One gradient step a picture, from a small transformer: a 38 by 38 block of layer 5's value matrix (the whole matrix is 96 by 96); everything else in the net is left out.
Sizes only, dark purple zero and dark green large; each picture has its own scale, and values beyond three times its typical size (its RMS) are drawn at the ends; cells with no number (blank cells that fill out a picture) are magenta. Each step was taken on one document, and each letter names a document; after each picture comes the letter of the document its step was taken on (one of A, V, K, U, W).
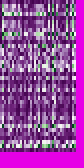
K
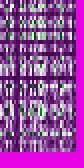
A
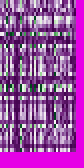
A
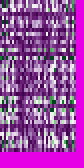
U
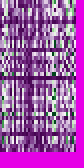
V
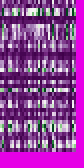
K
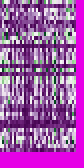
V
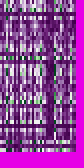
A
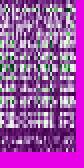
V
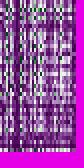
A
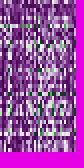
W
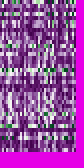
K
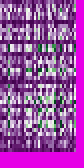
W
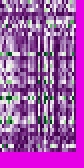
V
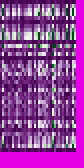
K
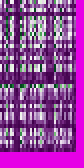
A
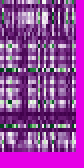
K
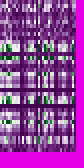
W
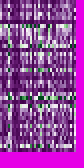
W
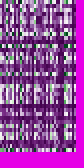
A
